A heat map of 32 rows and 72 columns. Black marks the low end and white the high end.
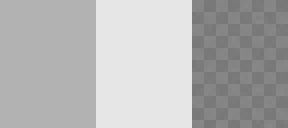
It is made of 1 by 3 panels. Panel 1,1: high, flat. Panel 1,2: very high, flat. Panel 1,3: middling, checkered, faint in contrast.
